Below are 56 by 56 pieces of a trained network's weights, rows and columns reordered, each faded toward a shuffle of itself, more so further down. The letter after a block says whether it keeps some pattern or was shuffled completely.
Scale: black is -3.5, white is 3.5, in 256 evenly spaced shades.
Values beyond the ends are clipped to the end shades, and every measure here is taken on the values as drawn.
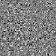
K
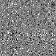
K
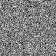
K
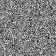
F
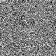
K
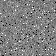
F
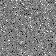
F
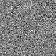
K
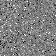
F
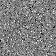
F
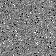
F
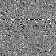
K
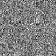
K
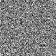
K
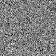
K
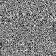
K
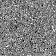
F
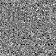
K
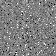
F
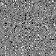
K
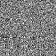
K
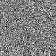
K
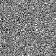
K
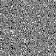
K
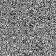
K
